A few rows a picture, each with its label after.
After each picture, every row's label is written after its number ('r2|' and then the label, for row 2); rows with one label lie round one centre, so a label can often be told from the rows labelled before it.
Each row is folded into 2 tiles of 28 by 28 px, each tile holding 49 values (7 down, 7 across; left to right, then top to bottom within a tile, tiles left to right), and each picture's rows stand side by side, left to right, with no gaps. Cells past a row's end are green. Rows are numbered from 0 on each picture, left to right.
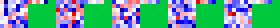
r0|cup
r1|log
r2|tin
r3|cup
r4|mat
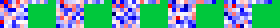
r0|tin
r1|tin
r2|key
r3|cup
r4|key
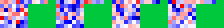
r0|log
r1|cup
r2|tin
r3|tin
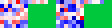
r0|log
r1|cup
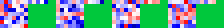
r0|tin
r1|cup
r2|log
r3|log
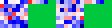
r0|cup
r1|cup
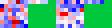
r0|log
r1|mat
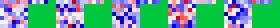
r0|tin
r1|log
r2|key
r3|log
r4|key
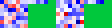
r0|tin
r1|mat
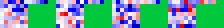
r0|mat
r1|mat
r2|cup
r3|log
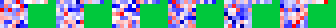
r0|log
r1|mat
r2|mat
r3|tin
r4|key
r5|log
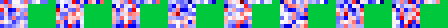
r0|tin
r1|log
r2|log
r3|mat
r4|log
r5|tin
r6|mat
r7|log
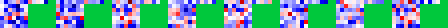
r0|cup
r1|cup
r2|log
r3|mat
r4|log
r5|mat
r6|tin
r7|log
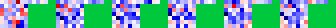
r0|log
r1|key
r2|key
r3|key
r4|key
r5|key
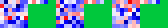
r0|cup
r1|cup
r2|tin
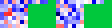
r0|mat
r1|key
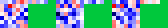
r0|tin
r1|key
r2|key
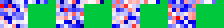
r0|key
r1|cup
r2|tin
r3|cup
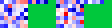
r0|tin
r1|mat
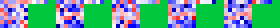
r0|tin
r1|cup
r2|log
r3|cup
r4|cup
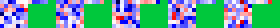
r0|key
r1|key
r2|cup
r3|tin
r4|log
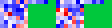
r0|mat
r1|mat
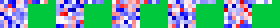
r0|key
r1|mat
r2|tin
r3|key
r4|log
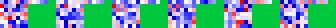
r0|cup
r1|key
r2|key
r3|key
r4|log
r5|key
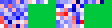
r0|key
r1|mat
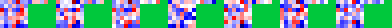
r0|log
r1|log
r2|log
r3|tin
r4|log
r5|log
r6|log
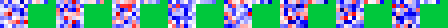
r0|mat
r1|log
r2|tin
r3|key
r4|tin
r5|cup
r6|cup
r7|key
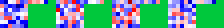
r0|cup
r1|log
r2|log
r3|mat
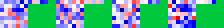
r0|mat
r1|tin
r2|tin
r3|cup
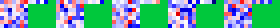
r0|tin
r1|tin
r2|log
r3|mat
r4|tin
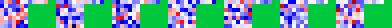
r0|log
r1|key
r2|cup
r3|mat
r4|tin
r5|key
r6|log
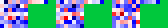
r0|cup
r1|cup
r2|mat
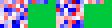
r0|tin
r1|log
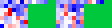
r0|mat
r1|mat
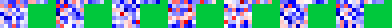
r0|key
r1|key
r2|mat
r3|log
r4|log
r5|key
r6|key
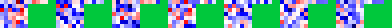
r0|log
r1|key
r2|cup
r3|log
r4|key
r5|tin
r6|key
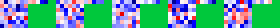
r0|cup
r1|tin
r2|mat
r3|cup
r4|log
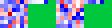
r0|mat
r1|tin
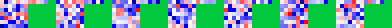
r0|cup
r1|tin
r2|mat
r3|key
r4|tin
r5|mat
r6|tin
